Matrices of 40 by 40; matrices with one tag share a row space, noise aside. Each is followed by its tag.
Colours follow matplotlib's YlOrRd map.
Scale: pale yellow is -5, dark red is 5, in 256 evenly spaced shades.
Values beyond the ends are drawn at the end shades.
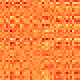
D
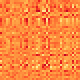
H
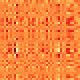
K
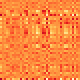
H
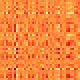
K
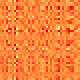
K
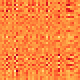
K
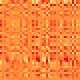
H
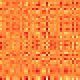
H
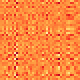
K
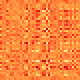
H
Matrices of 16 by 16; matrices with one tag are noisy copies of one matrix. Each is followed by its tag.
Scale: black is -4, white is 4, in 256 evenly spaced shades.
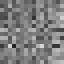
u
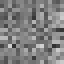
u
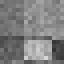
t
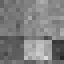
t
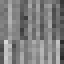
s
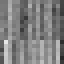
s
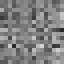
u
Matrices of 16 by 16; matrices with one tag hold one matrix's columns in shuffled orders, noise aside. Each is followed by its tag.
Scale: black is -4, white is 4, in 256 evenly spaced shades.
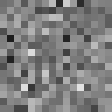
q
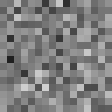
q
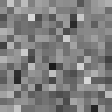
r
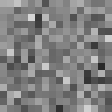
r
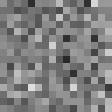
q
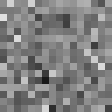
r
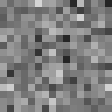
q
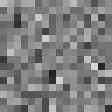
r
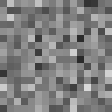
q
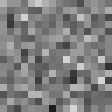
r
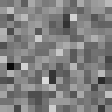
r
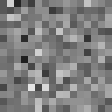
q
